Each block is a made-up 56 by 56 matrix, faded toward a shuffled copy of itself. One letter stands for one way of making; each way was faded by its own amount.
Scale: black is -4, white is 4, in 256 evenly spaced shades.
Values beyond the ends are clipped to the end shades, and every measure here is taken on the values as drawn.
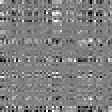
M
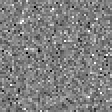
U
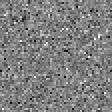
U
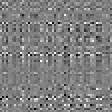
M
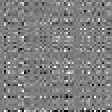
M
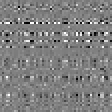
M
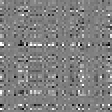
M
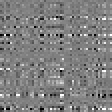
M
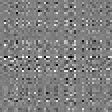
M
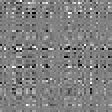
M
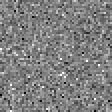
U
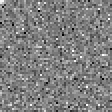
U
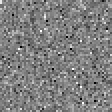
U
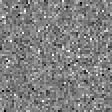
U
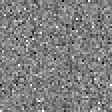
U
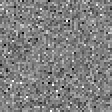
U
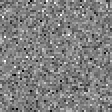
U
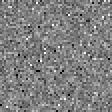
U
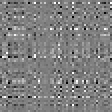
M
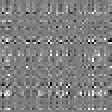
M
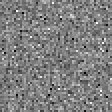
U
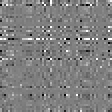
M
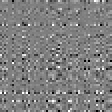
M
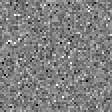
U
